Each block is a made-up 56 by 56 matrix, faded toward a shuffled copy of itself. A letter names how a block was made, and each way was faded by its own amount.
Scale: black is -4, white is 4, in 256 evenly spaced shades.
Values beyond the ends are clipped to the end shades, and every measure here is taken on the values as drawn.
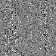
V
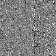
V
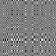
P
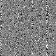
V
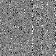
V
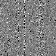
V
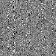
V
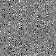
V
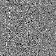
V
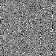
V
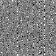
V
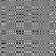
P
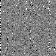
V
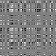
P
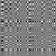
P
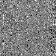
V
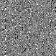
V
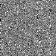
V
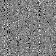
V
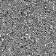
V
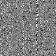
V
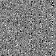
V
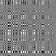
P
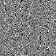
V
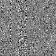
V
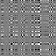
P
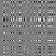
P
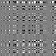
P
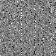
V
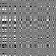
P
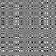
P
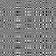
P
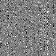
V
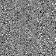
V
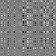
P
